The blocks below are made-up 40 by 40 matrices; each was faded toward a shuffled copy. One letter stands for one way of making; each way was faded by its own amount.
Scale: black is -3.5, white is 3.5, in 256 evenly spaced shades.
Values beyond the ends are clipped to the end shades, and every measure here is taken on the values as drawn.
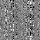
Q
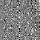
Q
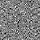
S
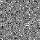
S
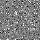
S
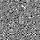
S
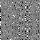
Q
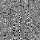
Q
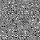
S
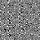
S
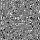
S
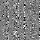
Q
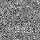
S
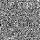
S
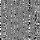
Q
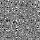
S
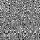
S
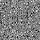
S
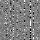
Q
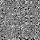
S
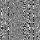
Q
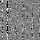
Q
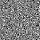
S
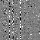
Q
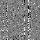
Q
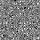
S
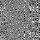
Q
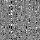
Q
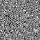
S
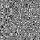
S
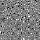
S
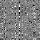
Q
